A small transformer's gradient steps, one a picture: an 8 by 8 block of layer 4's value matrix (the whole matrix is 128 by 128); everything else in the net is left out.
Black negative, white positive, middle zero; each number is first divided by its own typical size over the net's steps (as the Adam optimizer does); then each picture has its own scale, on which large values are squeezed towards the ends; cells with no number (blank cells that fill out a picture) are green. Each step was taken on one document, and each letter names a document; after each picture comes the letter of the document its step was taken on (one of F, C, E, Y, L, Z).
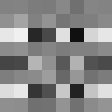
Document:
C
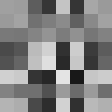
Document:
C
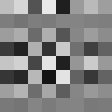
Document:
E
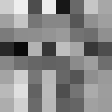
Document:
E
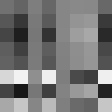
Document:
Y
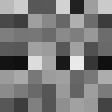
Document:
C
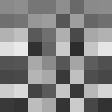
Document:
C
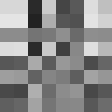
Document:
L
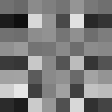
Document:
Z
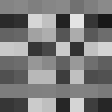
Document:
Z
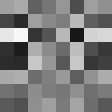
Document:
Z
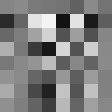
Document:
Z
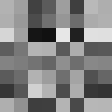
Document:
L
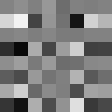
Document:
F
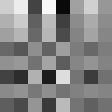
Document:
E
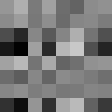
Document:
F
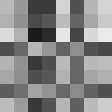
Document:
L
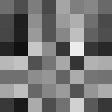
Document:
F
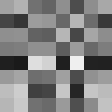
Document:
C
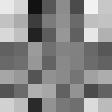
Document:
L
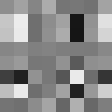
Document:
Y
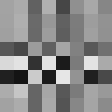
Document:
E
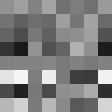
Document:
Y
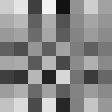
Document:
E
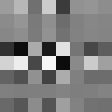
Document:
E
